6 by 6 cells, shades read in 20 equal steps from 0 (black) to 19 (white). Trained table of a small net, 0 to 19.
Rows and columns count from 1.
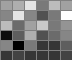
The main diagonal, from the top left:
12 17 12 6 4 5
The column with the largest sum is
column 3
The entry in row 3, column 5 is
9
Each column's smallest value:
1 0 4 4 4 5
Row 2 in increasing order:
6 9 10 10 17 19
